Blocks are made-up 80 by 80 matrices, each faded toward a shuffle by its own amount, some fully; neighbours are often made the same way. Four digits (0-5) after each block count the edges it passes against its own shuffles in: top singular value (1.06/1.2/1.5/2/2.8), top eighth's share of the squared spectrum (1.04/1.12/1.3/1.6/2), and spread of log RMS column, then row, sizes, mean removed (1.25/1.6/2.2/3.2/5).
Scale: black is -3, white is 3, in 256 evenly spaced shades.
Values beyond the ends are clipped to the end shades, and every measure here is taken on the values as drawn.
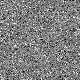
0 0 0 0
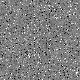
1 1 1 0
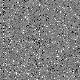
2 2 1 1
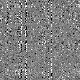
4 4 3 2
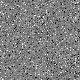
2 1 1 0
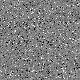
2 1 0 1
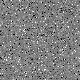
2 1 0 0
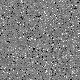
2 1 0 0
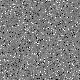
0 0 0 0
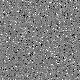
2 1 0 0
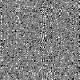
4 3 2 1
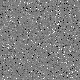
2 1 0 0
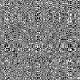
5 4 3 3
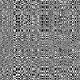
5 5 4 4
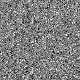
3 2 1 0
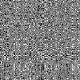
4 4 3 2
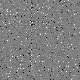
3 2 0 0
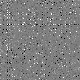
4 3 1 1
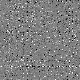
2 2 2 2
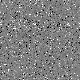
1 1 1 1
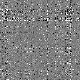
2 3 3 3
